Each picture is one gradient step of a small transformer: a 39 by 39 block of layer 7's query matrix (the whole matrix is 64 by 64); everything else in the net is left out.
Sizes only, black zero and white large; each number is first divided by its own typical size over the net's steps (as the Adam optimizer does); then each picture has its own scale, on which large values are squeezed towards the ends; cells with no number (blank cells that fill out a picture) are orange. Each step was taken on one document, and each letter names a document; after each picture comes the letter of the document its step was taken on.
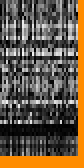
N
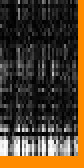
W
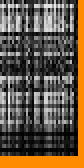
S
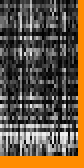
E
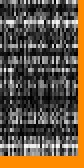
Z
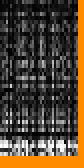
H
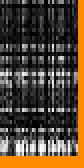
H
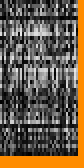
Z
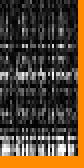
H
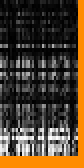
W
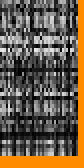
S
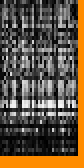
N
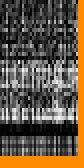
N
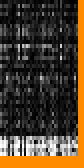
W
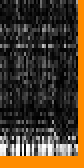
W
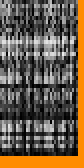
S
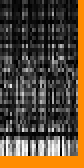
H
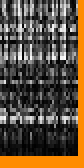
E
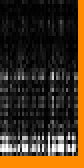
H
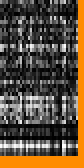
E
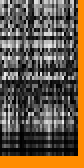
S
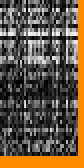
Z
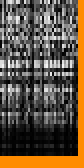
S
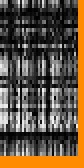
W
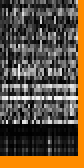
N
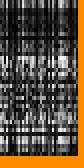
H
